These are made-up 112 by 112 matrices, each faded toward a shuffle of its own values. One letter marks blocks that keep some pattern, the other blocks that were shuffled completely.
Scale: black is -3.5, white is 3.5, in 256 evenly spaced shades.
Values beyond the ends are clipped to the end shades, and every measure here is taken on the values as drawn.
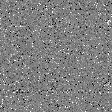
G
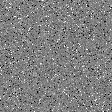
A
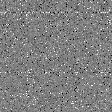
G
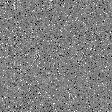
G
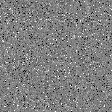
G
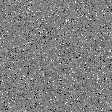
A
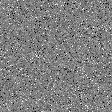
A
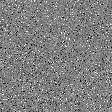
A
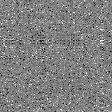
G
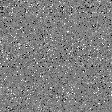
G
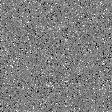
G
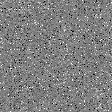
G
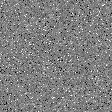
A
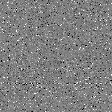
G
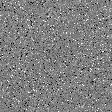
A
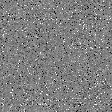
G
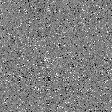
G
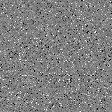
G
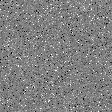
A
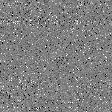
G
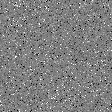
A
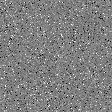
A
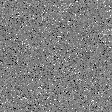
A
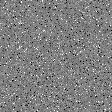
A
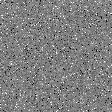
A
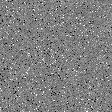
A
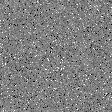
A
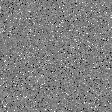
A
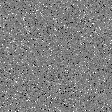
A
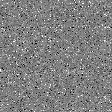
G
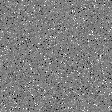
A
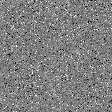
A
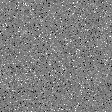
A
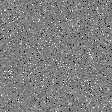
A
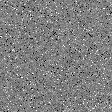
A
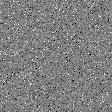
A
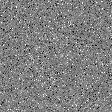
A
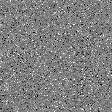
G
